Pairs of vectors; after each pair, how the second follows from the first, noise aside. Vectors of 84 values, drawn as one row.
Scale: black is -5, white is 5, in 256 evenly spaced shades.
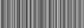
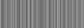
shrunk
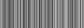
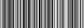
scaled up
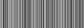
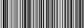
scaled up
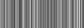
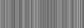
shrunk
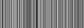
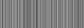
shrunk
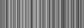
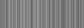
shrunk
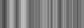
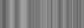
shrunk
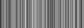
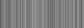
shrunk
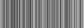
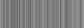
shrunk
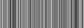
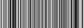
scaled up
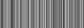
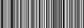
scaled up
